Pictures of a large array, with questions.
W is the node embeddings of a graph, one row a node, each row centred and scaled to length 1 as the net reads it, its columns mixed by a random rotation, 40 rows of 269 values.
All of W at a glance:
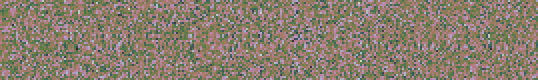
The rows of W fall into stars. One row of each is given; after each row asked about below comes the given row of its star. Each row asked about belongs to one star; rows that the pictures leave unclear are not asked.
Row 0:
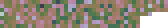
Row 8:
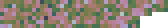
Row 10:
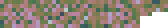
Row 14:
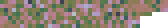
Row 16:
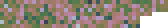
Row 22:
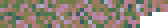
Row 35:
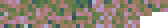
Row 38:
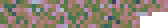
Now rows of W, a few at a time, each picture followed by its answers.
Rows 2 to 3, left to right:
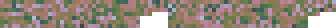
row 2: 10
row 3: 0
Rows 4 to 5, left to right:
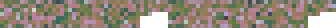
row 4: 0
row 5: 16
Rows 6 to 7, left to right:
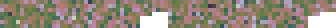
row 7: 0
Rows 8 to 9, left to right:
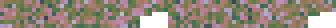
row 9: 14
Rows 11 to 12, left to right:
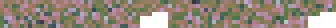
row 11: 38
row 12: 14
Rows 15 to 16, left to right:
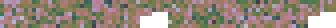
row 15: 35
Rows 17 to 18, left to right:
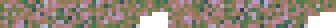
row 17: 10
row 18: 0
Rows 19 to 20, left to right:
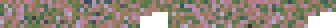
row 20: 10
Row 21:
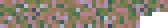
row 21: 38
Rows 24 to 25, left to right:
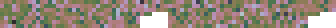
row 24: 8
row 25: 14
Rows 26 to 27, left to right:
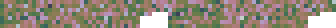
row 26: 38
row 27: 16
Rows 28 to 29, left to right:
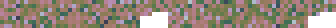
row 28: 8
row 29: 0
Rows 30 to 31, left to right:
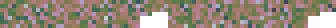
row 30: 38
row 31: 10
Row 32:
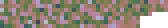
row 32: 14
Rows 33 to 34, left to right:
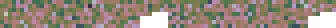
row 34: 22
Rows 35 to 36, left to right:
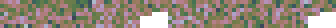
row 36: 35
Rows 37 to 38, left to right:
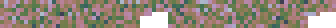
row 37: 35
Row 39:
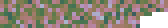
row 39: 14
